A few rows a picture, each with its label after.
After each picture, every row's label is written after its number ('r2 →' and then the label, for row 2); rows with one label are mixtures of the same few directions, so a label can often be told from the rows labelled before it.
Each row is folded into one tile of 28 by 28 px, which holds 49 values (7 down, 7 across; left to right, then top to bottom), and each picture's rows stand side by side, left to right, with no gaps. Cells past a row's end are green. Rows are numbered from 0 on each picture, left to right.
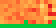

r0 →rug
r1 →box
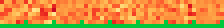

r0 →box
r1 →box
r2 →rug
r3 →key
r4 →rug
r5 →key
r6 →box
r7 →box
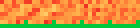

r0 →box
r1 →box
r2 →box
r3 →key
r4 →key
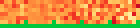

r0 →box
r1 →box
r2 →rug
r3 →key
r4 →rug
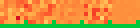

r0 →key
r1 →box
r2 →key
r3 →key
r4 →key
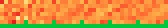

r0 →key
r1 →key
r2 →box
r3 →box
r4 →rug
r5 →box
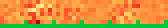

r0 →rug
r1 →rug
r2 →key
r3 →box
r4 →rug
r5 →box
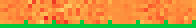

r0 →rug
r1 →key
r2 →rug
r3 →key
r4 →box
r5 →rug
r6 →key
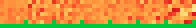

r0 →key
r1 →key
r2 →key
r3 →rug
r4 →key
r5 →key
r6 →box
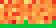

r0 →key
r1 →key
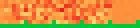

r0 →box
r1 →key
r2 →rug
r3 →rug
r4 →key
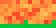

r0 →rug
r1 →box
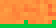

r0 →box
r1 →box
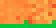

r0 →key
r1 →rug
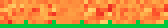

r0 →rug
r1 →box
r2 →box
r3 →box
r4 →key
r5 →box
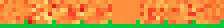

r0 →key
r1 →rug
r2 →box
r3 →box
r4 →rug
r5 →key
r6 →box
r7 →rug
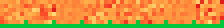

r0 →rug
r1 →box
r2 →key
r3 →rug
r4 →key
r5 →rug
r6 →key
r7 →key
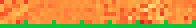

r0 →box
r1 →rug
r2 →key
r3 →box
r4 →key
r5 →rug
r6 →key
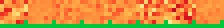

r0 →box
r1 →key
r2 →key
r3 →box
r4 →box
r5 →key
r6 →rug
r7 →rug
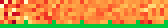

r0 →key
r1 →rug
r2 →key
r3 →box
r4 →rug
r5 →rug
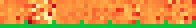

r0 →key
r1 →rug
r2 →rug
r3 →key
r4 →box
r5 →key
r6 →key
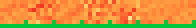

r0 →rug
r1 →rug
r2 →box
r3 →key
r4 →key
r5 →rug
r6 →rug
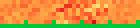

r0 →rug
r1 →box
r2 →rug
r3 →rug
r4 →key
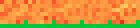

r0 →box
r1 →key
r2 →rug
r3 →key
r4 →rug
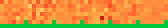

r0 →key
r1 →key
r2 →box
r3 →key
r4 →box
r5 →box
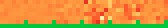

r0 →box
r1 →box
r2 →rug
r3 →key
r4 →box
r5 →key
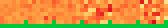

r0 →rug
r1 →key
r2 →box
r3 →box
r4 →rug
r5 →key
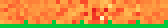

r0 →rug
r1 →rug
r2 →box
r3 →key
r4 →box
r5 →rug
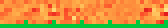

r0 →box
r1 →box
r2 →key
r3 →rug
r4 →key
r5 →box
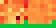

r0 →key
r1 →box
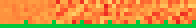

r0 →box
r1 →rug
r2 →box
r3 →box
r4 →key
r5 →rug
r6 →rug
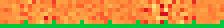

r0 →box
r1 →key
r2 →rug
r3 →rug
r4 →rug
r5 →box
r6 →key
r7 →box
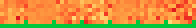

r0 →key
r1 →rug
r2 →key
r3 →rug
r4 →key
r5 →key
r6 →rug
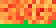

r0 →rug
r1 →key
